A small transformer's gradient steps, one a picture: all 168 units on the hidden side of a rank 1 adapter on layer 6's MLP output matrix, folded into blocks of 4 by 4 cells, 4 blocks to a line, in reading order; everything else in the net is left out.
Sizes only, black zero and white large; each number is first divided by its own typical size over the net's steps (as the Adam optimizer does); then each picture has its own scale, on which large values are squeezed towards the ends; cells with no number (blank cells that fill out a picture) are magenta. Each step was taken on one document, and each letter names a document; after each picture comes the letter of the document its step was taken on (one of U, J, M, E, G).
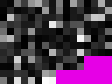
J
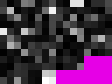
J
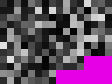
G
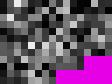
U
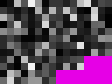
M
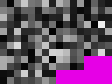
U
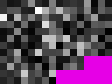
M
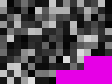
G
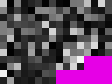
G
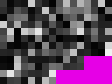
G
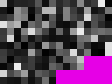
G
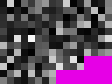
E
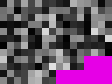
E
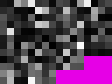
M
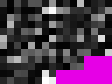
J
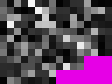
M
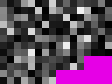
G
